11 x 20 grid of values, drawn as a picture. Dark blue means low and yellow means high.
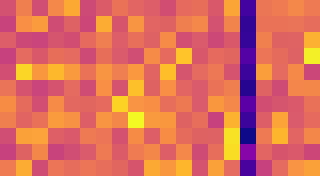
Average level on the scale: 60%. Histogram: skewed, a long tail of low values. Odd lines: column 16.
